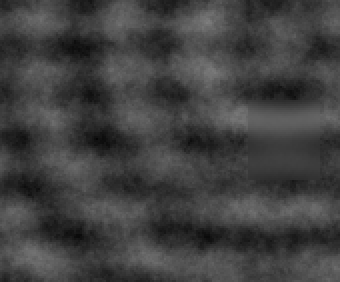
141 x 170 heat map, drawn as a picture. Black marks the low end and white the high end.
Odd patch: calmer, in the middle right. Stripes: horizontal, repeating 6 times. Rings: centred on the top right. Calmest part: middle right.
